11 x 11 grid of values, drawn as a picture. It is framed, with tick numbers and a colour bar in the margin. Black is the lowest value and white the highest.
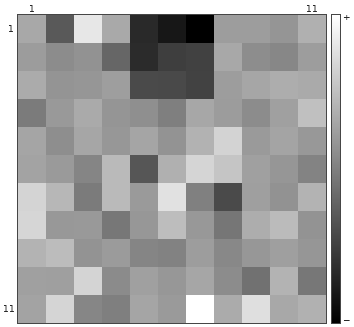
No regular stripes run through it. The ninth with the lowest average is the top middle. An odd patch, lower than its surroundings, sits in the top middle. The centre is the roughest part. The top right is the calmest part.
